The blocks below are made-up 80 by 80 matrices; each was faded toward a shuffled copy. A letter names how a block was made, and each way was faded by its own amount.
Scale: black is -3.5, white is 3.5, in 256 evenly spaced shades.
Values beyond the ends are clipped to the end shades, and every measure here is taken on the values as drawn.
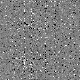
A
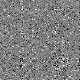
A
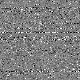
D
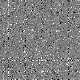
A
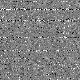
D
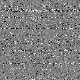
D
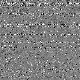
D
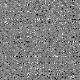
A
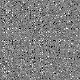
A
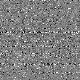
D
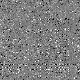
A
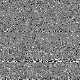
D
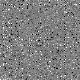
A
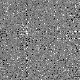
A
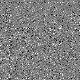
A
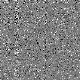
A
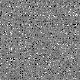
A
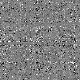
A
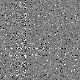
A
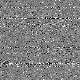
D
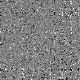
A
